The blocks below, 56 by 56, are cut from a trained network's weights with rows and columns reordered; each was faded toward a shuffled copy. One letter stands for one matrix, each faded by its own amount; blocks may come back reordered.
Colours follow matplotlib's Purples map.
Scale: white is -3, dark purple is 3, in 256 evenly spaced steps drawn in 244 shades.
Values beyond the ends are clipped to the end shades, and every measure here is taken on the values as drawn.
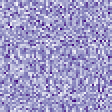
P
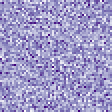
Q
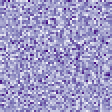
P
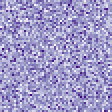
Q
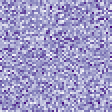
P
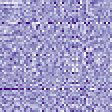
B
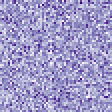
Q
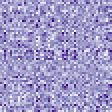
B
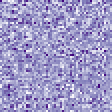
B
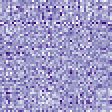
B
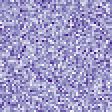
Q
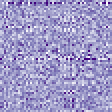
B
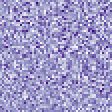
P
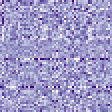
B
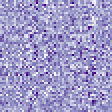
B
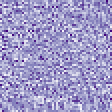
P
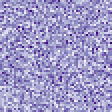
Q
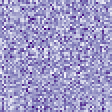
P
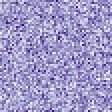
Q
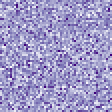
Q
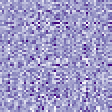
B
